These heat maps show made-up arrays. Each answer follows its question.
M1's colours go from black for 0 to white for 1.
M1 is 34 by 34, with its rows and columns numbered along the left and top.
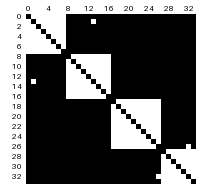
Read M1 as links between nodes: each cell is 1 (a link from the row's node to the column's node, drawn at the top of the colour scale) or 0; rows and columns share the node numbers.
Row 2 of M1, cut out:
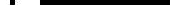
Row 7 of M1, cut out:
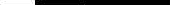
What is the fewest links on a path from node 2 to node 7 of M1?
1
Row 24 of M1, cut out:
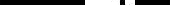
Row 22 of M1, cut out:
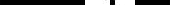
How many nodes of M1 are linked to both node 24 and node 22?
8
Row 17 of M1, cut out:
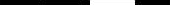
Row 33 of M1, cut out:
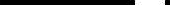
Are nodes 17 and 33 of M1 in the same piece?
yes
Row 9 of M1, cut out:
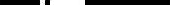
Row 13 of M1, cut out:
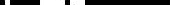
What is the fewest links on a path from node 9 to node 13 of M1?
1
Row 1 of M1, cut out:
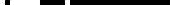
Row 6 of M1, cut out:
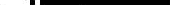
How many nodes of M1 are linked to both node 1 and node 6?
6
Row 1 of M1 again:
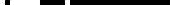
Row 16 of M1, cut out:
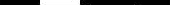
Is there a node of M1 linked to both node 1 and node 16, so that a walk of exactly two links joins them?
yes
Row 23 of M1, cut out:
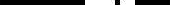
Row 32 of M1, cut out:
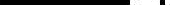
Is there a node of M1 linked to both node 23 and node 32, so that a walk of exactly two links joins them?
yes
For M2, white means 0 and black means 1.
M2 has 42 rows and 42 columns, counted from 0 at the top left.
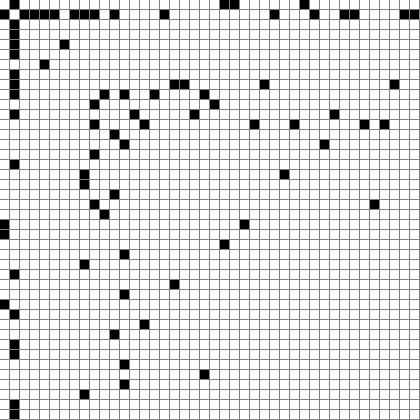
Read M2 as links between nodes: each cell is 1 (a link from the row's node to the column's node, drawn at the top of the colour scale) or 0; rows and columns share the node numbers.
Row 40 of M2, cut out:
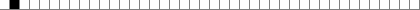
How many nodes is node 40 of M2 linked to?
1
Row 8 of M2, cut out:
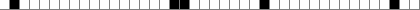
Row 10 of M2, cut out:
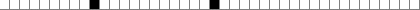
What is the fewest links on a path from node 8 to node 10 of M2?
3
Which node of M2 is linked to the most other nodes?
node 1
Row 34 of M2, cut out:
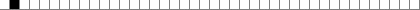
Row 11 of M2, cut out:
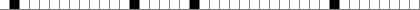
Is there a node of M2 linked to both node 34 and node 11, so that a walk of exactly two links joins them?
yes
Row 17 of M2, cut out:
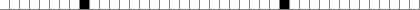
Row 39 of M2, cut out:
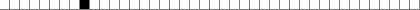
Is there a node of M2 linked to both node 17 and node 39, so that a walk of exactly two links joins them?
yes
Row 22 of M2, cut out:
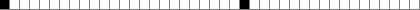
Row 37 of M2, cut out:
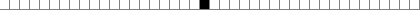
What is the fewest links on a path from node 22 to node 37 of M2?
5
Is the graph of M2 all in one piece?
yes
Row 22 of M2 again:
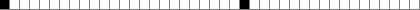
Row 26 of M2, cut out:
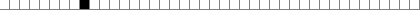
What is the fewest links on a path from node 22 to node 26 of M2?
4
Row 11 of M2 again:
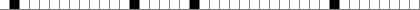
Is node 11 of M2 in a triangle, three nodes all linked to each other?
no
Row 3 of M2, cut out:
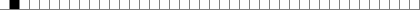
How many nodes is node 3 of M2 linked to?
1
